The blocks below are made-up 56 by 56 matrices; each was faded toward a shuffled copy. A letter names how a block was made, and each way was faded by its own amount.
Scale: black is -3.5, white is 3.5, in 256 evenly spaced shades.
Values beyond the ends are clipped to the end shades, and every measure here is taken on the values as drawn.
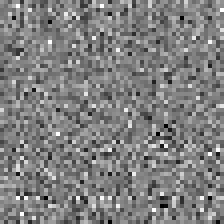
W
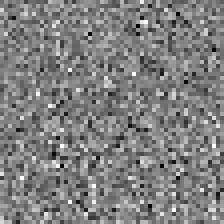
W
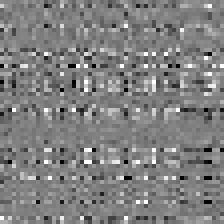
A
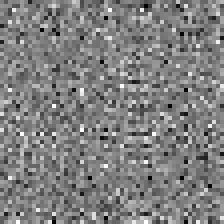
W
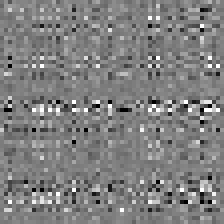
A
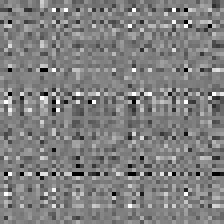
A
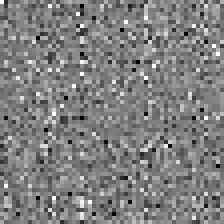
W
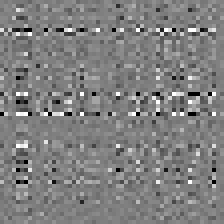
A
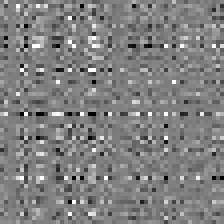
A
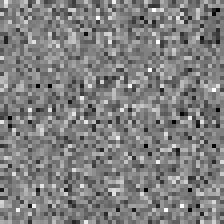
W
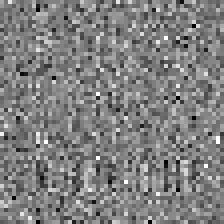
W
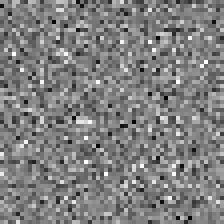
W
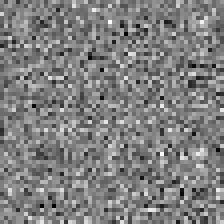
W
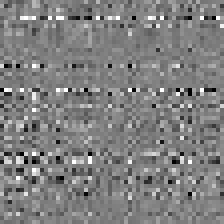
A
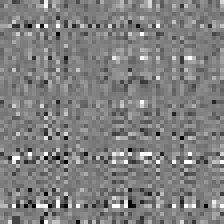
A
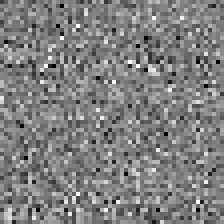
W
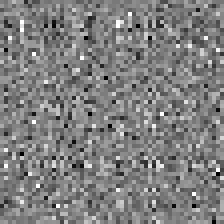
W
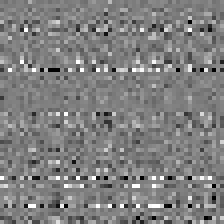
A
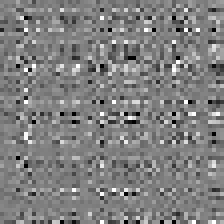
A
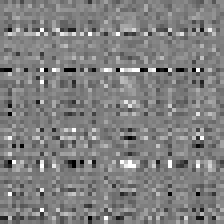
A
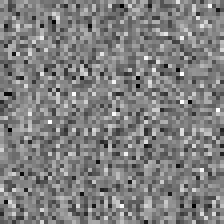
W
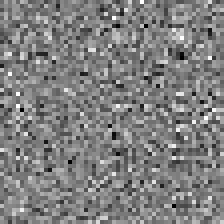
W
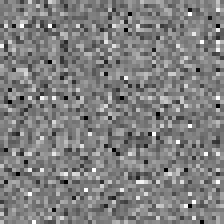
W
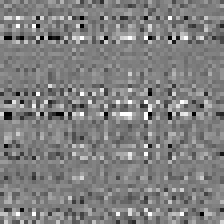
A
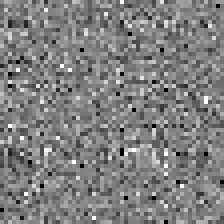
W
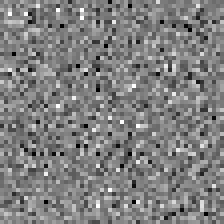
W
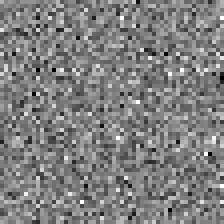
W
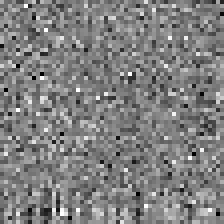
W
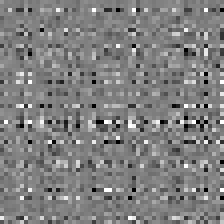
A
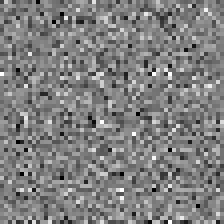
W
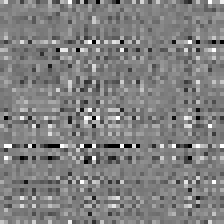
A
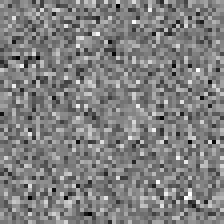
W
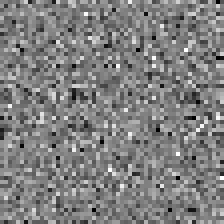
W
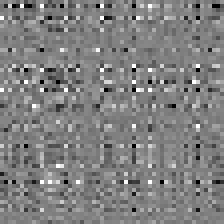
A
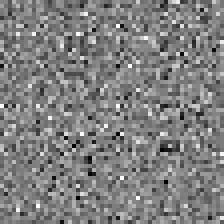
W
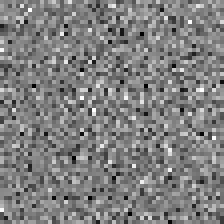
W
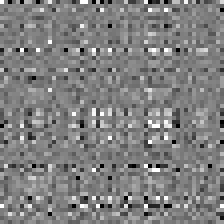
A
